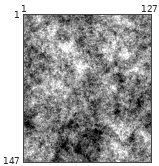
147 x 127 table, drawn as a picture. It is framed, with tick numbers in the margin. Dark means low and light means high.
The texture is blotchy. The values follow a bell shape. No single row or column stands out from its neighbours. The ninth with the lowest average is the bottom middle. Neither half mirrors the other.
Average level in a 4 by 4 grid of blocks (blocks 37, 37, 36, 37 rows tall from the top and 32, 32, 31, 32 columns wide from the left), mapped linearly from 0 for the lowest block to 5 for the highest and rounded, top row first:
4 3 4 4 / 3 5 3 4 / 3 3 2 2 / 3 0 2 4
